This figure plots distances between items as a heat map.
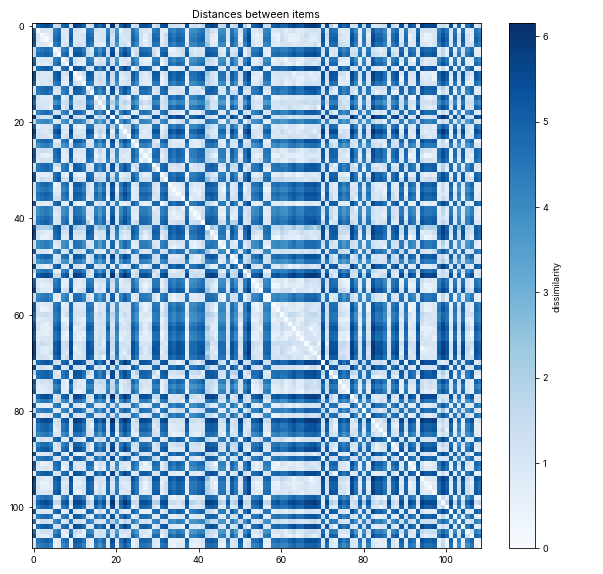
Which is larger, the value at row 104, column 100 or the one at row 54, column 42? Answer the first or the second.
the second
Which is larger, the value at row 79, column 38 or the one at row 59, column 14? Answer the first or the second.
the second
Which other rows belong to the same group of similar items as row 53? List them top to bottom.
1, 2, 3, 4, 7, 8, 10, 11, 12, 15, 16, 17, 19, 21, 22, 23, 26, 27, 28, 31, 32, 37, 42, 43, 44, 47, 50, 54, 55, 58, 59, 60, 61, 62, 63, 64, 65, 66, 67, 68, 69, 71, 74, 75, 76, 79, 81, 86, 89, 91, 92, 94, 95, 96, 97, 101, 103, 105, 106
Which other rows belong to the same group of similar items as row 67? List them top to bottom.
1, 2, 3, 4, 7, 8, 10, 11, 12, 15, 16, 17, 19, 21, 22, 23, 26, 27, 28, 31, 32, 37, 42, 43, 44, 47, 50, 53, 54, 55, 58, 59, 60, 61, 62, 63, 64, 65, 66, 68, 69, 71, 74, 75, 76, 79, 81, 86, 89, 91, 92, 94, 95, 96, 97, 101, 103, 105, 106
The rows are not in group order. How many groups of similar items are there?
2
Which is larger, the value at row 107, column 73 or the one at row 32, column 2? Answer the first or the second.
the second
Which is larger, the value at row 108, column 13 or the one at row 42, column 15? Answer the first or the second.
the second
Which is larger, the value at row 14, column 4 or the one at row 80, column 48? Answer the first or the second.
the first
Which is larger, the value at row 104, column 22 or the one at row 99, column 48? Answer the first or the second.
the first
